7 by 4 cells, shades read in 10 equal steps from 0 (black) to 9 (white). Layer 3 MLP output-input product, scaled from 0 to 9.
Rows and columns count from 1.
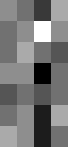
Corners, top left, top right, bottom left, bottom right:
5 6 6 4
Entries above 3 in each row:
3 4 3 3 2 3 3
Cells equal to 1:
2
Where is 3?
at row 3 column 4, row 5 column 1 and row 5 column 3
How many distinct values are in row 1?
4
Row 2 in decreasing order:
9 5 5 4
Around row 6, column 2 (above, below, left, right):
4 5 4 1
